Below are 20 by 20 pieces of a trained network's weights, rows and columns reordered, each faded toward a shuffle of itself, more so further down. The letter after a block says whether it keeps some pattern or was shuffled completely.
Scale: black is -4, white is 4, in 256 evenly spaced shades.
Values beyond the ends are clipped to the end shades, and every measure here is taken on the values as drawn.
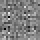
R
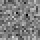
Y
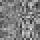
R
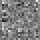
R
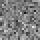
Y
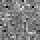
Y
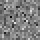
Y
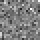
Y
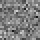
R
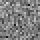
Y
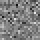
Y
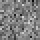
Y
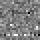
R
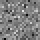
Y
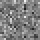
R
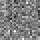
R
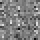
R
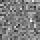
Y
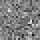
R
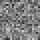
R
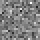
Y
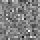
R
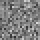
Y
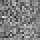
R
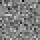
Y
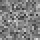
Y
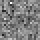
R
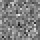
Y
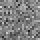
Y
